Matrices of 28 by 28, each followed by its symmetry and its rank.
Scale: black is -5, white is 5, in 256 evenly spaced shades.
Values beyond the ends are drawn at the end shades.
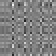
neither, rank two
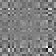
symmetric, rank two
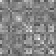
symmetric, rank five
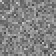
symmetric, full rank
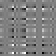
neither, rank one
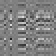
neither, rank two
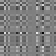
neither, rank one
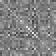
symmetric, rank five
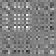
symmetric, rank two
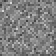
symmetric, full rank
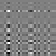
neither, rank one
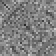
symmetric, full rank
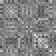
symmetric, rank five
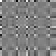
symmetric, rank two
